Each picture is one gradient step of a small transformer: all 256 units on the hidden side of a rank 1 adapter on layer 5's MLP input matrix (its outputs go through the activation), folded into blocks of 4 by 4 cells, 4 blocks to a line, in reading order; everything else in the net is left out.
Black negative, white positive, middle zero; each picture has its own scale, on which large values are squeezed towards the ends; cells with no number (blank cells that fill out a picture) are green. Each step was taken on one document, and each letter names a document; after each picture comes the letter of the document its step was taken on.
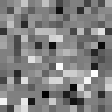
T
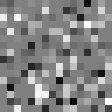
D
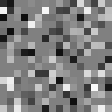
D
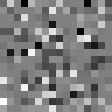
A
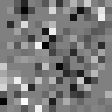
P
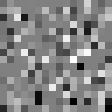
D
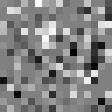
P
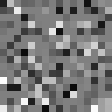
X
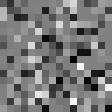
X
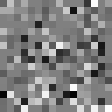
A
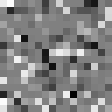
A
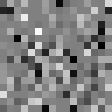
T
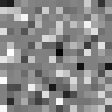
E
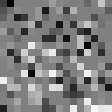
E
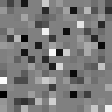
A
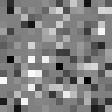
X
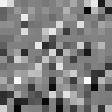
X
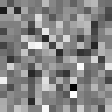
T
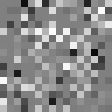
P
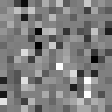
P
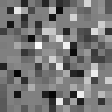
P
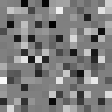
P
